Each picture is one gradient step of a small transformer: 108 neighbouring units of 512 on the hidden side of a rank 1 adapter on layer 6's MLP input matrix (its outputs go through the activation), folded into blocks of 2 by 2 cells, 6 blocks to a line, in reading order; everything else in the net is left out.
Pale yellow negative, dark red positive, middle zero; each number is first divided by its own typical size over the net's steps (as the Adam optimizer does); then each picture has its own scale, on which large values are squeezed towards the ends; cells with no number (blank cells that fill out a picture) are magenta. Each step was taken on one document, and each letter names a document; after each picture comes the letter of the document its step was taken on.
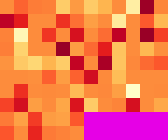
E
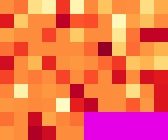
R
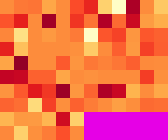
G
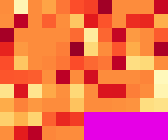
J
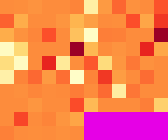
G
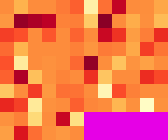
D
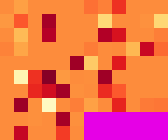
D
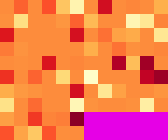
J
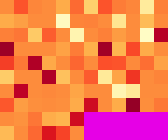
E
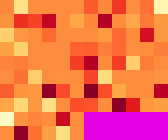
D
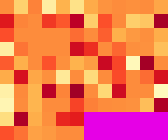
J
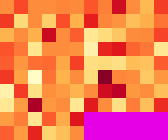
R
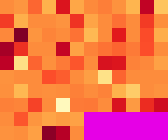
E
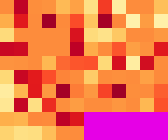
J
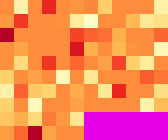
J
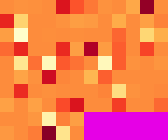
E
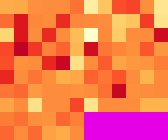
G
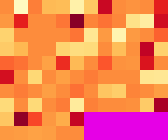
J
